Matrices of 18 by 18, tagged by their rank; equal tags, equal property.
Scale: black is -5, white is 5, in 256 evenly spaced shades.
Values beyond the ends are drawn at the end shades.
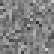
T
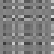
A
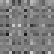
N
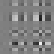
A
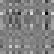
N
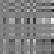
A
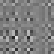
N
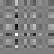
A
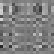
N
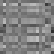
N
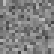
T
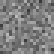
T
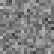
T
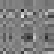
N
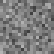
T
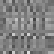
N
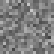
T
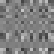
N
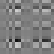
A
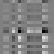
A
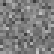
T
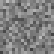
T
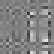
N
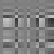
A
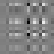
A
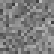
T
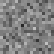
T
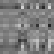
N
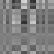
A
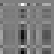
A
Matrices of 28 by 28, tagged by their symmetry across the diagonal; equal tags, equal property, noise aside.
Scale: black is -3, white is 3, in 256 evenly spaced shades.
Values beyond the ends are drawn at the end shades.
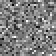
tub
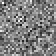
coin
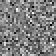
tub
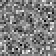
coin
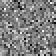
tub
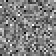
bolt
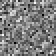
coin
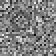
coin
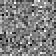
bolt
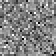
coin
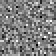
bolt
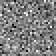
bolt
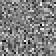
bolt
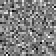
bolt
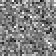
tub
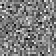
tub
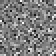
coin
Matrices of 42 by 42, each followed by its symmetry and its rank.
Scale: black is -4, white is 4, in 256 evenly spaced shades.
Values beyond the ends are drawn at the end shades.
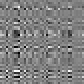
neither, rank two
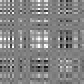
symmetric, rank two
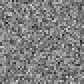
neither, full rank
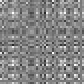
symmetric, rank three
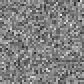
neither, full rank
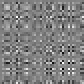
symmetric, rank two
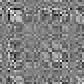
symmetric, rank three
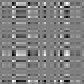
neither, rank one
